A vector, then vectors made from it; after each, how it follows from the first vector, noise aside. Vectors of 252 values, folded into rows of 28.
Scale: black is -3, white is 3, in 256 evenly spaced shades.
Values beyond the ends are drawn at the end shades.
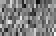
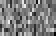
sign-scrambled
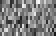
negated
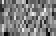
wrapped around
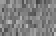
shrunk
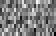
negated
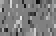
partly zeroed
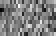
wrapped around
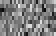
wrapped around
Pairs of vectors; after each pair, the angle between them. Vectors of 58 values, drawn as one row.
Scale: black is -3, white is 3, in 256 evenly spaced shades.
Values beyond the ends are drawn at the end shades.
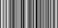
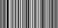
partly opposed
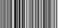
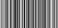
partly aligned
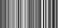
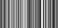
nearly parallel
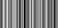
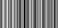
nearly parallel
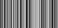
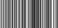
nearly opposite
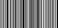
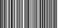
nearly opposite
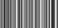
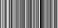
partly opposed
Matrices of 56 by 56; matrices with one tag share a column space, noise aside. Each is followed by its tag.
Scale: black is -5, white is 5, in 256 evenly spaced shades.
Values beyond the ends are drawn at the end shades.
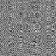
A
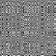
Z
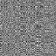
A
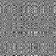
Z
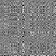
Z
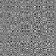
A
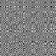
A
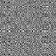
A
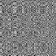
Z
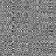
A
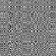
A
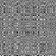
Z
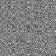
A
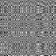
Z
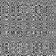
Z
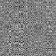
A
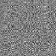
A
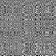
Z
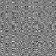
A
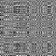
Z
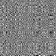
Z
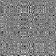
Z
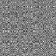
A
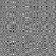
A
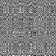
Z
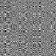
A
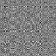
A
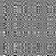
Z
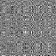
Z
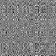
Z
